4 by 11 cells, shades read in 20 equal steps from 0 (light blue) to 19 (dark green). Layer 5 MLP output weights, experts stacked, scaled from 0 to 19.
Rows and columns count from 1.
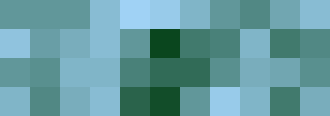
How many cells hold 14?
2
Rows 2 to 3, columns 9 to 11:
4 12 10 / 5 6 9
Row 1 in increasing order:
0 1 3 3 4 6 8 8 8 8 10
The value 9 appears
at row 3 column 2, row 3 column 8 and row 3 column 11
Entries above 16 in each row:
0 1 0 1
